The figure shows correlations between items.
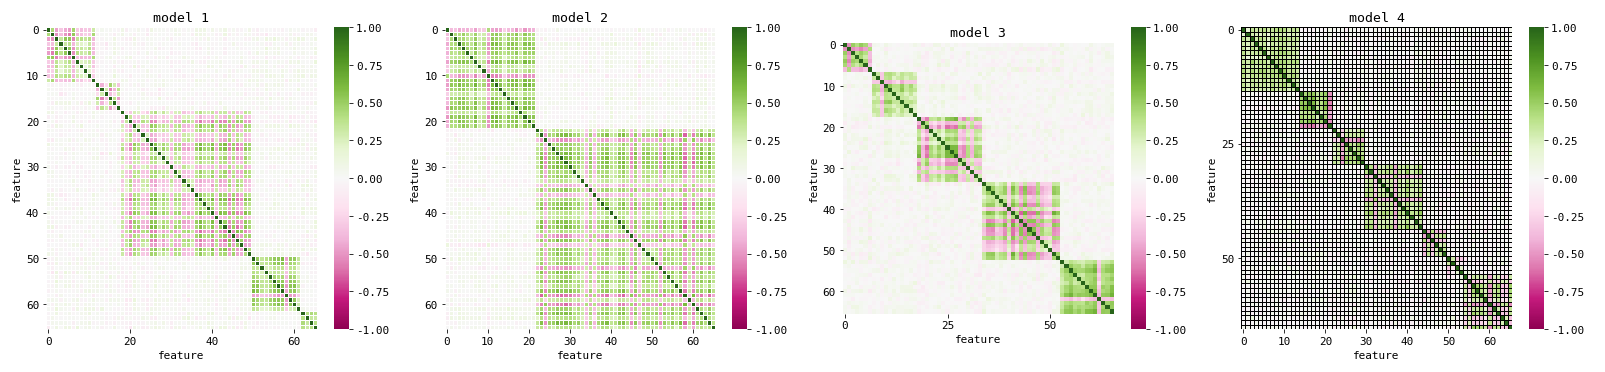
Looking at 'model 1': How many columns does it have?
66
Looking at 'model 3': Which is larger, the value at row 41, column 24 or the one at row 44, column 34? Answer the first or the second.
the second
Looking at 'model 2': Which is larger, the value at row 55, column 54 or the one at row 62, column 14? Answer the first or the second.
the first
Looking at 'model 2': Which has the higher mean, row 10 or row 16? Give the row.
16
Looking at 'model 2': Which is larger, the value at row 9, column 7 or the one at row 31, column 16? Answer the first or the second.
the first
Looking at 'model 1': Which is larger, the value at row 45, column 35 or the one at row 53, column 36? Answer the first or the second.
the second
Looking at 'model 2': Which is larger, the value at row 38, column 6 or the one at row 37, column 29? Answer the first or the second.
the second
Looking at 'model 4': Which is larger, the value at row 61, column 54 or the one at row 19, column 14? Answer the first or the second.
the second
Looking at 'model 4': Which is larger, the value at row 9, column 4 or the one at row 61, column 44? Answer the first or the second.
the first
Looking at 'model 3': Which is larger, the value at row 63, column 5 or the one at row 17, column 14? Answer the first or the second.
the second
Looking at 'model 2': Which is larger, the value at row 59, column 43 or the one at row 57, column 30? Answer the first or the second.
the second
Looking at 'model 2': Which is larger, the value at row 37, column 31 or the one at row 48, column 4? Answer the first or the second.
the first
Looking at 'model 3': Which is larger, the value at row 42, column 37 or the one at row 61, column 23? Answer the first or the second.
the first
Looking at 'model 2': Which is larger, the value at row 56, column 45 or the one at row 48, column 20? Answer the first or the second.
the second
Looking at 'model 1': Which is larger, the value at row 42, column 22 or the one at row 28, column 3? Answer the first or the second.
the first
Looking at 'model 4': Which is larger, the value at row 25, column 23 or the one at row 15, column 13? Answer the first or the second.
the first
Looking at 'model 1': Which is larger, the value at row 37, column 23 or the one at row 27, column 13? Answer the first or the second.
the second
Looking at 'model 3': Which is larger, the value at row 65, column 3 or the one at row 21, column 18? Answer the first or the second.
the second
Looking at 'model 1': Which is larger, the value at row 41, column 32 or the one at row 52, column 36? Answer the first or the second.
the second
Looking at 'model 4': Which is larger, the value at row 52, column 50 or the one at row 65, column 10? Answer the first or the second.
the second
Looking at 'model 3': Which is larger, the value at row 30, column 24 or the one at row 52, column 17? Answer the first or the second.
the first
